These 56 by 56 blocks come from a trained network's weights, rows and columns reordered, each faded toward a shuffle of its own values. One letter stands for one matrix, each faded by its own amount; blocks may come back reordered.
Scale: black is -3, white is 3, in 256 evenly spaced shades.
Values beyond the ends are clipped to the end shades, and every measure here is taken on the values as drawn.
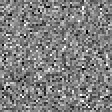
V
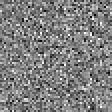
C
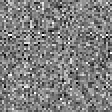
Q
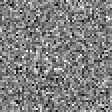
C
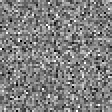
C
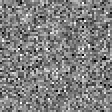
C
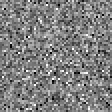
V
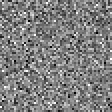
C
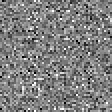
V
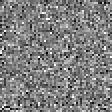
V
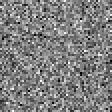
C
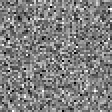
C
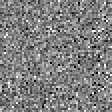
V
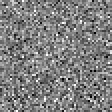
V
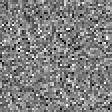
V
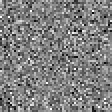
Q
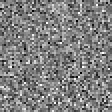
V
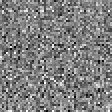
Q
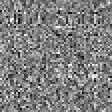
Q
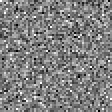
C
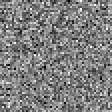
C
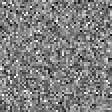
V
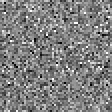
V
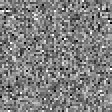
C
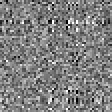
Q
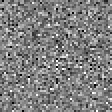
V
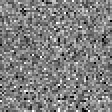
V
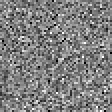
C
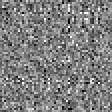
Q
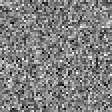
C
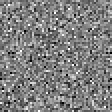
V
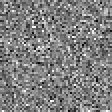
V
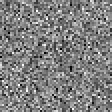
C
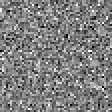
V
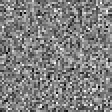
C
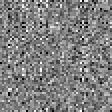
Q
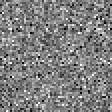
V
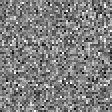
V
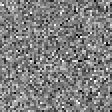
C
